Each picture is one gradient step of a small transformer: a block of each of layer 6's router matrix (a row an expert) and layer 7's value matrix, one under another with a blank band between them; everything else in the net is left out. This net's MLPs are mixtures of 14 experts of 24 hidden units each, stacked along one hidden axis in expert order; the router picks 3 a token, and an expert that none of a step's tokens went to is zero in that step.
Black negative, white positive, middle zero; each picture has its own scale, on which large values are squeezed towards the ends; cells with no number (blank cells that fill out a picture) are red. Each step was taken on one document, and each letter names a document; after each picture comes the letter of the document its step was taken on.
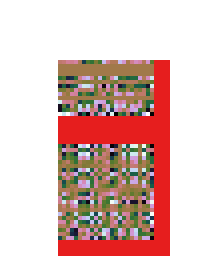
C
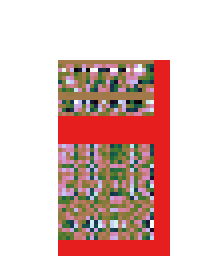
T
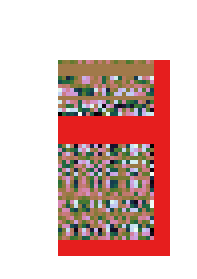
C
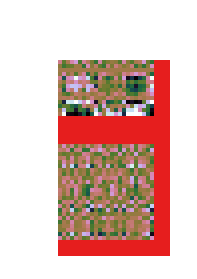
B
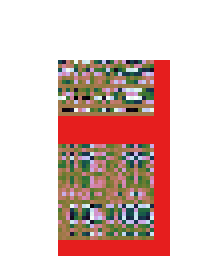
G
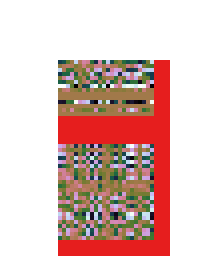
G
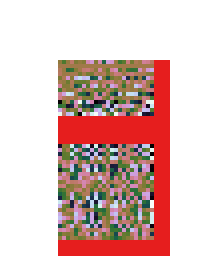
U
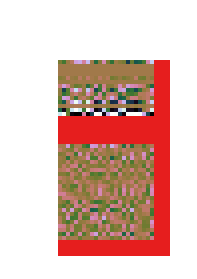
B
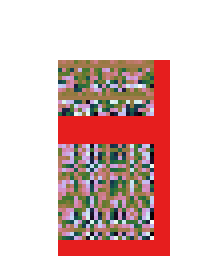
T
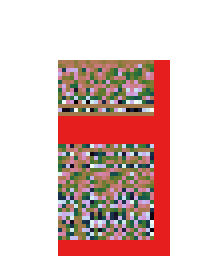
G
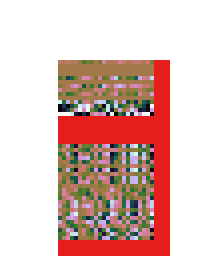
C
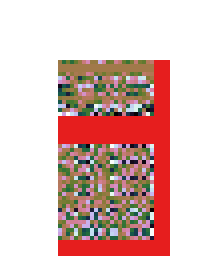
U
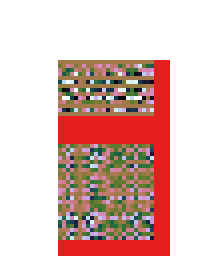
G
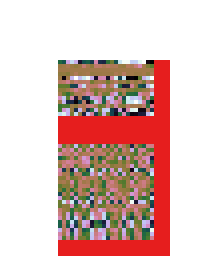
B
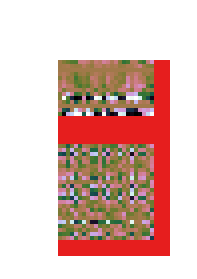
B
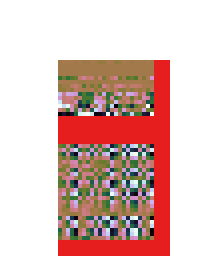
C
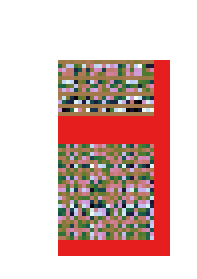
T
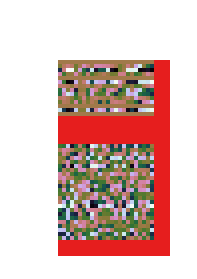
G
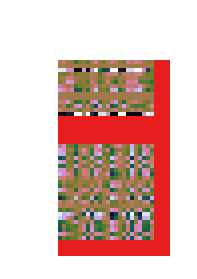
T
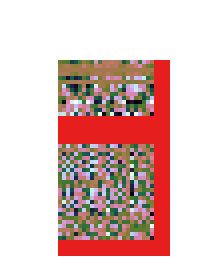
B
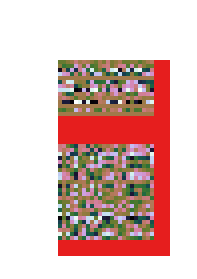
G
